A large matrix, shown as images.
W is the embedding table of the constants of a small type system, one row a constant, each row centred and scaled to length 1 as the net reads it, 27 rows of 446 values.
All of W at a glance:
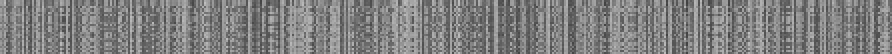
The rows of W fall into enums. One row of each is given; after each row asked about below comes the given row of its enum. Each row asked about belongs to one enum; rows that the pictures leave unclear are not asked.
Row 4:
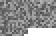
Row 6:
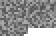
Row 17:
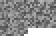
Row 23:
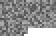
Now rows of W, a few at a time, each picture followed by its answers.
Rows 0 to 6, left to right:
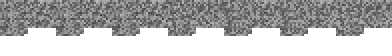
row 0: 17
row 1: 17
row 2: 17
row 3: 23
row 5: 4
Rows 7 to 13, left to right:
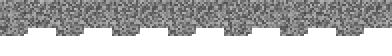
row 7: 17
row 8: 6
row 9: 6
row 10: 6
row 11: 23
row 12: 17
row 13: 6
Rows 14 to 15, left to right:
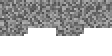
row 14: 23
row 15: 6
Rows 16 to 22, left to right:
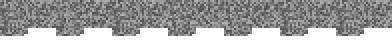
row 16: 4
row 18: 4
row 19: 23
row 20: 6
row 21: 4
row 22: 4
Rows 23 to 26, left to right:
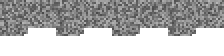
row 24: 4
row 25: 6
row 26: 4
